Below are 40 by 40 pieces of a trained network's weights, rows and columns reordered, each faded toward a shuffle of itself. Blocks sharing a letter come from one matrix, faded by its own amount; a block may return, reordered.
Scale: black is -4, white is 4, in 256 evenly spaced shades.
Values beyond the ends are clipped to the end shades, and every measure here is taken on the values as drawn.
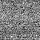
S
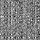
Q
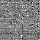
S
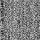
Q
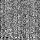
Q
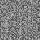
Q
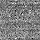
S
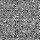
S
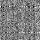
Q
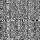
Q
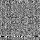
Q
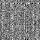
Q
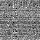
S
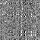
Q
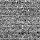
S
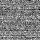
S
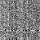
Q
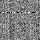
Q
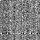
Q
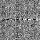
Q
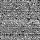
S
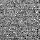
S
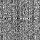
Q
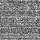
S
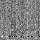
Q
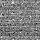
S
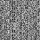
Q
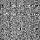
Q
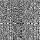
Q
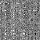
Q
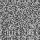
Q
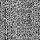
Q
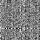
Q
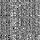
Q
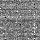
S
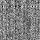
Q
